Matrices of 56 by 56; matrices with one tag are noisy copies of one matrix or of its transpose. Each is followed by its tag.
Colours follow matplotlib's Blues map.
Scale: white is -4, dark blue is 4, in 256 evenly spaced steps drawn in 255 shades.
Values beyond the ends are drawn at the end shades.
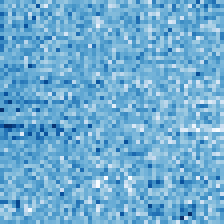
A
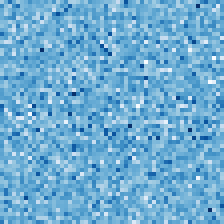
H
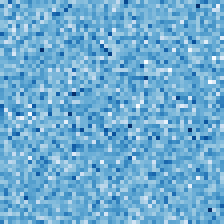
H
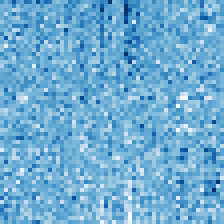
A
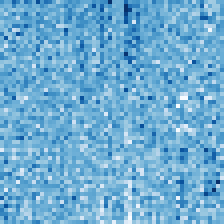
A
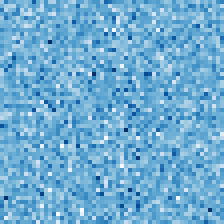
H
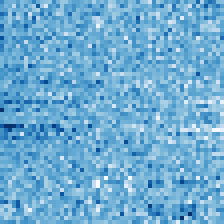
A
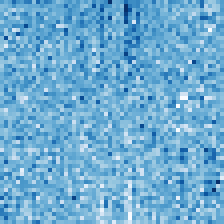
A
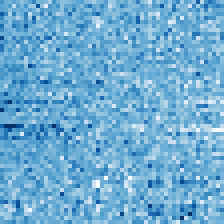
A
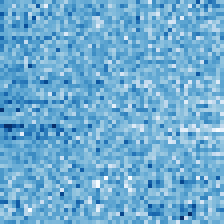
A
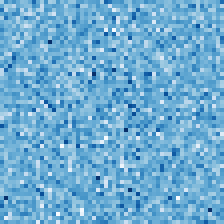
H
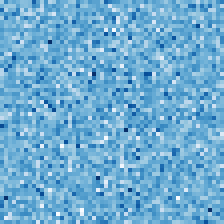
H
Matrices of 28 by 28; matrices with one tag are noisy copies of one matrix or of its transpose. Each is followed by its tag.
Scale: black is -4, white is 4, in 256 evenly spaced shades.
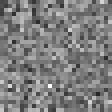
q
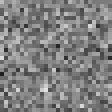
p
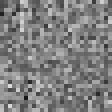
q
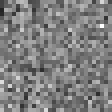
q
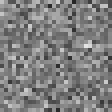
p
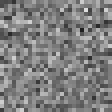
q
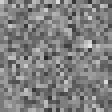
p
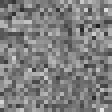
q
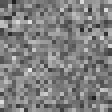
q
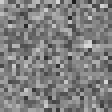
p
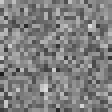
p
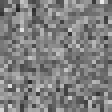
q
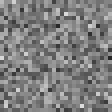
p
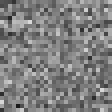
q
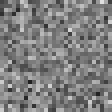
q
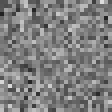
q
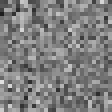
q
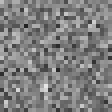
p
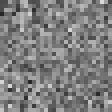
q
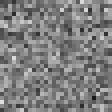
q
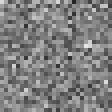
p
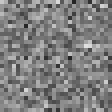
p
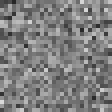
q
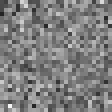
q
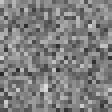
p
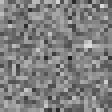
p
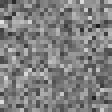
q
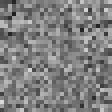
q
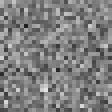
p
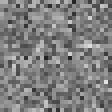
p
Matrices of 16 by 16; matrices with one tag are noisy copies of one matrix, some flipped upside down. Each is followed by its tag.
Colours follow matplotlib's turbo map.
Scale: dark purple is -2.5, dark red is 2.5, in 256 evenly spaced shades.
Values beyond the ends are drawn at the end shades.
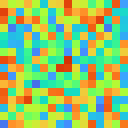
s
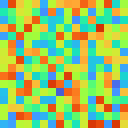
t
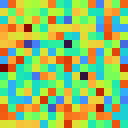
s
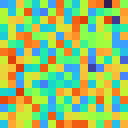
t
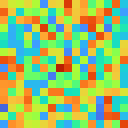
s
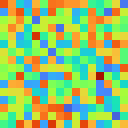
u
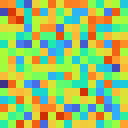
u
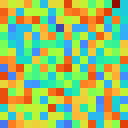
s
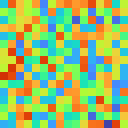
t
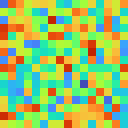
s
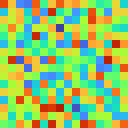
u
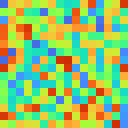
s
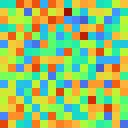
u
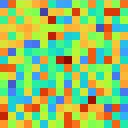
s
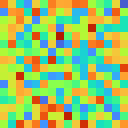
u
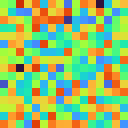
u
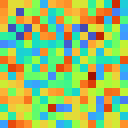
s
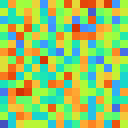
t
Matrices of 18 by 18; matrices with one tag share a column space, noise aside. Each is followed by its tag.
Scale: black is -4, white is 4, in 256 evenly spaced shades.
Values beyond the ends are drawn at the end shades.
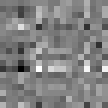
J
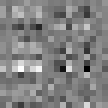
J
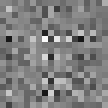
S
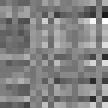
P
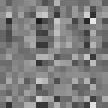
P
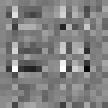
J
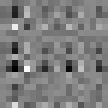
J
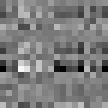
J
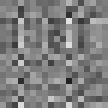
P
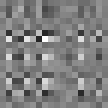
S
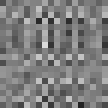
P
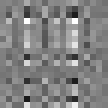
P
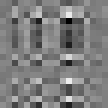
P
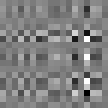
S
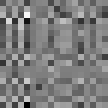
P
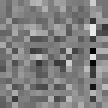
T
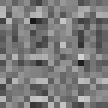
P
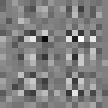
S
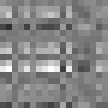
J
